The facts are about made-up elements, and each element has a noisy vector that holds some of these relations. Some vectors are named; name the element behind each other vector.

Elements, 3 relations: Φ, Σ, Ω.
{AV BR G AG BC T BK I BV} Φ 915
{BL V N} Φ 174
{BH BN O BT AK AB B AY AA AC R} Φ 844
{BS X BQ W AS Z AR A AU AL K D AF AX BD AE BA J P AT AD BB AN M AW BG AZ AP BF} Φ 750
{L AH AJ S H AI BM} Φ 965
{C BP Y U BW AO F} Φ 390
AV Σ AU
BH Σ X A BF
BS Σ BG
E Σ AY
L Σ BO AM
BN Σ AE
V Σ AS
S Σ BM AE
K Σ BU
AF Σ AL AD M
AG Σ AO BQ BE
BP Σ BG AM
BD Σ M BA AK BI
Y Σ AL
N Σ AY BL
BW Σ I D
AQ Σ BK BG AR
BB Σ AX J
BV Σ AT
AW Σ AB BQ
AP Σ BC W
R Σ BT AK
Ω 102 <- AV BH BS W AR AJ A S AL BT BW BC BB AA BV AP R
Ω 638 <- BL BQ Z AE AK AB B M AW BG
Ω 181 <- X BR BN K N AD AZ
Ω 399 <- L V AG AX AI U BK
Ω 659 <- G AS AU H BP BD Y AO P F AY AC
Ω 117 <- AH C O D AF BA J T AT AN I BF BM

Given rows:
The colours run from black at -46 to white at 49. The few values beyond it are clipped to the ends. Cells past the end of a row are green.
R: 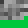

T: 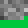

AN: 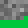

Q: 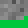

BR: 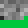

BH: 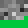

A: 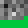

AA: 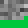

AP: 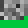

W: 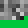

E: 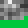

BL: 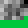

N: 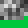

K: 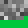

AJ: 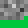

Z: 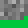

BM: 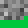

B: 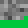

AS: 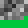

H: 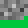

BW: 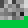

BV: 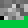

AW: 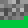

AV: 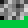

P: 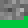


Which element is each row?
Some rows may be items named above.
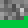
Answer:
AD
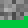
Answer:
U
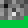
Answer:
A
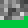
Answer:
AY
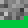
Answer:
BM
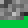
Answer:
AT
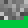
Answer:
K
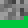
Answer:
BU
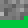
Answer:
Z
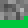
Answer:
AL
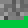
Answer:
BI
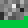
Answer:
L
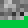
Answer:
Y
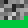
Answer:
AU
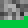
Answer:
BP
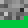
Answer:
BM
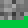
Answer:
U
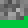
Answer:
AR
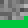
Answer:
AA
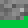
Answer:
AN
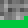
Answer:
AC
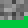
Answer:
U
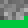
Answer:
G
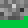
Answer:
AI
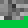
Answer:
AK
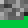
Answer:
AX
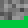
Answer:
O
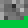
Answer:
M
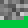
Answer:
BT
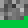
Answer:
BQ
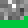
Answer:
S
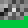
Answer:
V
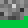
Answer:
AI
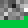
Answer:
I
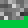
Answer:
BB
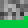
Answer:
BP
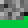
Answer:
J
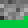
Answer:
BR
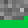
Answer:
AZ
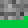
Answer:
C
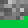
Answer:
AF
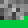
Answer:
AG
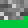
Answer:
BB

